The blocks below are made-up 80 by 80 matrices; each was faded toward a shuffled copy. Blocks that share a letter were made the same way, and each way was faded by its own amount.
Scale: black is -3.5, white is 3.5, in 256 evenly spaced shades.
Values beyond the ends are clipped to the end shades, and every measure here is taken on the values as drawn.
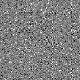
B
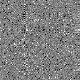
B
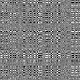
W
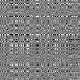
W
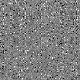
B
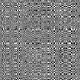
W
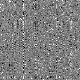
B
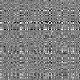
W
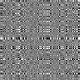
W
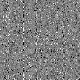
B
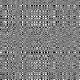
W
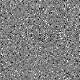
B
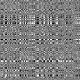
W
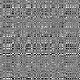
W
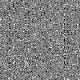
B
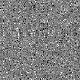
B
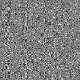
B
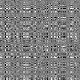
W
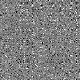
B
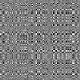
W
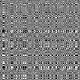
W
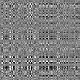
W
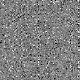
B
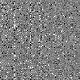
B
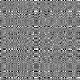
W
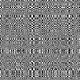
W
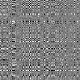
W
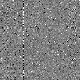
B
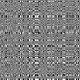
W
